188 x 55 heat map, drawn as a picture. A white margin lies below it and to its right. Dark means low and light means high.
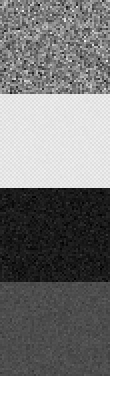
It is made of 4 by 1 panels. Panel 1,1: middling, fine-grained, strong in contrast. Panel 2,1: very high, checkered, faint in contrast. Panel 3,1: very low, fine-grained, faint in contrast. Panel 4,1: low, fine-grained, faint in contrast.
